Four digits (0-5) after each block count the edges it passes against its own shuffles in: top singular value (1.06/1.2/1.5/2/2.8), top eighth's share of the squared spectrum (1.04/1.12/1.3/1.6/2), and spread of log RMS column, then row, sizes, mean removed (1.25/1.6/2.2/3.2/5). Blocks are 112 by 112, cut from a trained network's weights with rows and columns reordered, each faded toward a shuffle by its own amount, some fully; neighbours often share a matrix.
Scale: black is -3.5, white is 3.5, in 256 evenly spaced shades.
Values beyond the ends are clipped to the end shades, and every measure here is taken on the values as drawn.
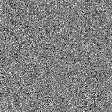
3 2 1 1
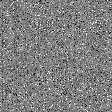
1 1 0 1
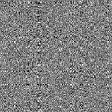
4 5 3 3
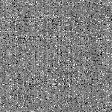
3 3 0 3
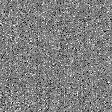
2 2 0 1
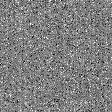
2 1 0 1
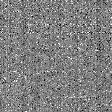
3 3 0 2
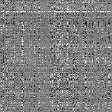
4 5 4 2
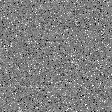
0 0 0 0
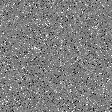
0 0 0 0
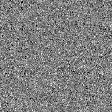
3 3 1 1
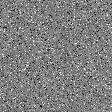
0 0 0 0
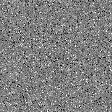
1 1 0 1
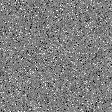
0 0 0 0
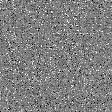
1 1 0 0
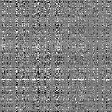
4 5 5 3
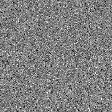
3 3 1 1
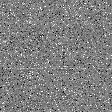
1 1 0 0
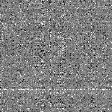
3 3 3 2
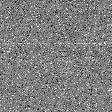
2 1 0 0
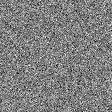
0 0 0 0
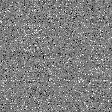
2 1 1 0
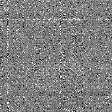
3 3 3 1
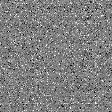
2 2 1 0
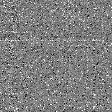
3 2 2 0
